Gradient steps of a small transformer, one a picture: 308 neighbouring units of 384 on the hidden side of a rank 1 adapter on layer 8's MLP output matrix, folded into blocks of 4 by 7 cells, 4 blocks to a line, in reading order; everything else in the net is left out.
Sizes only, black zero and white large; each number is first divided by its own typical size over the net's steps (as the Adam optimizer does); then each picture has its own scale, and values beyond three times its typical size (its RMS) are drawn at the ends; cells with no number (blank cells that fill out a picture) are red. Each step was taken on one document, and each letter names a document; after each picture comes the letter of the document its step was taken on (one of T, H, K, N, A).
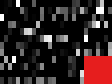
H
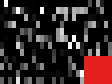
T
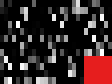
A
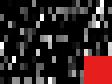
H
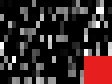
H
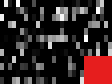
T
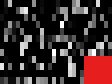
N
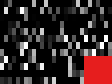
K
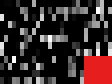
H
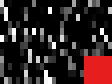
A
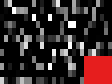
N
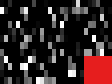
A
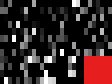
A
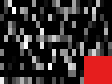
N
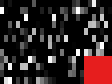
A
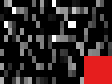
N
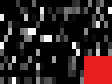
H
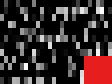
T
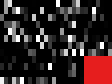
N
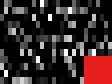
N
